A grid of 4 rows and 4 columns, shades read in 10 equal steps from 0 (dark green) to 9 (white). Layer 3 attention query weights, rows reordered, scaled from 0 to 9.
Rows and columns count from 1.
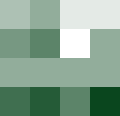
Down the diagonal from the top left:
6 3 5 0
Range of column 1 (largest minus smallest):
4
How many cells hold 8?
2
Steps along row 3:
same same same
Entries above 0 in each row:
4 4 4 3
